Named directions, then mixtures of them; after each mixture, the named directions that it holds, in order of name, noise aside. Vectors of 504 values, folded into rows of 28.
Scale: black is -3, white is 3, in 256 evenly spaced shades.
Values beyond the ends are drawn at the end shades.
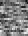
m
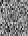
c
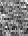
c, m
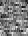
m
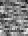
m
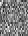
c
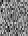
c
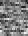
m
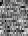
c, m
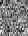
c, m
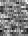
m
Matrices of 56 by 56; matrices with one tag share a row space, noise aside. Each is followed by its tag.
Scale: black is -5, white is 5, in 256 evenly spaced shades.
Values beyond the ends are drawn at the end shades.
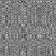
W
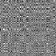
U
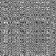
U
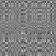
W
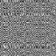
U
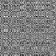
U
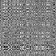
U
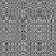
W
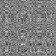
W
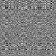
W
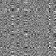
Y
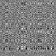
W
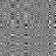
Y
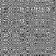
U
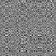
W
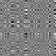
Y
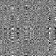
Y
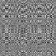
W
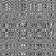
W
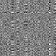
Y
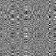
Y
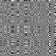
Y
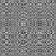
W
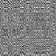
U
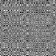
U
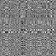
W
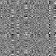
Y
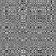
W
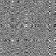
Y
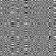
Y
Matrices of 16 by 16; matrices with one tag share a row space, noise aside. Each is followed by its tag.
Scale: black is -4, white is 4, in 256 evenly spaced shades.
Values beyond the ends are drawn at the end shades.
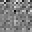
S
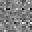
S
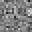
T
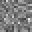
T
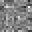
T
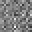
S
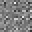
S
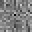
S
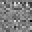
S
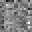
T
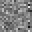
T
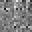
S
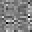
T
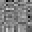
T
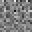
S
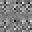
S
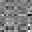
T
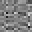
T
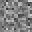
T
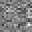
T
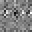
S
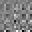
S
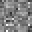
T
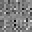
S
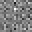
S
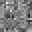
T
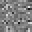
T
